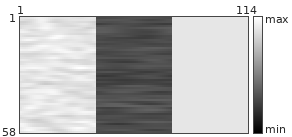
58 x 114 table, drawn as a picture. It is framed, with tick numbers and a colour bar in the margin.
The table splits into one row of 3 panels. Panel 1,1: very high, streaked across, faint in contrast. Panel 1,2: low, streaked across, faint in contrast. Panel 1,3: very high, flat.
